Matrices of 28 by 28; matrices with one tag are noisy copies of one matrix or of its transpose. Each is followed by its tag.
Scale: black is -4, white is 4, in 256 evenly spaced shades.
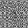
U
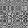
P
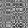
P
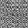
U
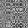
P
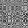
P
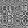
P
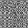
U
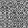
U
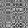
P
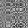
P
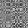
P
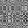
P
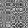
P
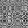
P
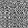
U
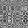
P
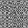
U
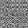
U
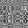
P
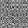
U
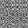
U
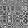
P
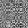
P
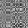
P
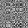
P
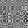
P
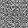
U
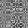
P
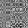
P
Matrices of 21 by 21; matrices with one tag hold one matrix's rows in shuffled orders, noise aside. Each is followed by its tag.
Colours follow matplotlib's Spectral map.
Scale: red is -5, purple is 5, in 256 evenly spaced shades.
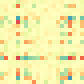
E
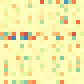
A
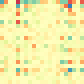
E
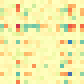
E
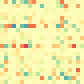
A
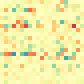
A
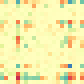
E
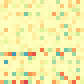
A
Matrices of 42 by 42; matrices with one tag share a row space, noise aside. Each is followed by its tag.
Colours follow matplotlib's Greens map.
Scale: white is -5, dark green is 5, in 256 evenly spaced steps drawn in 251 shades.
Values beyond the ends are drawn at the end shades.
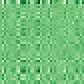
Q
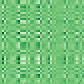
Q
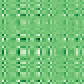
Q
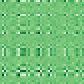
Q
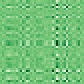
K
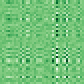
K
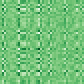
Q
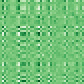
Q
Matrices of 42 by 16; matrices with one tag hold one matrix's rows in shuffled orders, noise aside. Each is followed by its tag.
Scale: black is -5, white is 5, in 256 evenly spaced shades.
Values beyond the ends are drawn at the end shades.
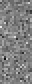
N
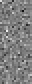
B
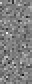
B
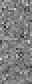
N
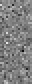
B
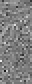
N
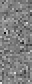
N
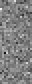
N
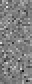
B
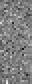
B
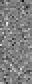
B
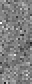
N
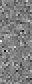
N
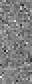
N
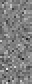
B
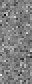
N
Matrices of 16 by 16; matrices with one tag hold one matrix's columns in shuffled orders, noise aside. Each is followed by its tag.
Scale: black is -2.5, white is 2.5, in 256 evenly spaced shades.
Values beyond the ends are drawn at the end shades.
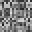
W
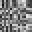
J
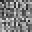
W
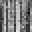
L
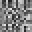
J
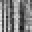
L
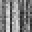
L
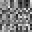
J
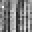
L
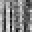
L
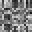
J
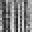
L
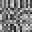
J
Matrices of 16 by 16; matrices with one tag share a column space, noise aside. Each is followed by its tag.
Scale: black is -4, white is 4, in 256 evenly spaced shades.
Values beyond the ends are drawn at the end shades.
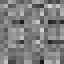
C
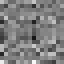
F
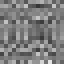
F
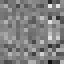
F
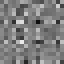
C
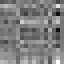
C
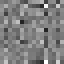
C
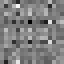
C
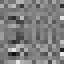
F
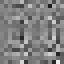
F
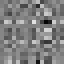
C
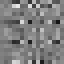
C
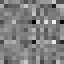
C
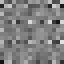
C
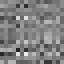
F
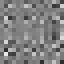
F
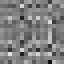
F
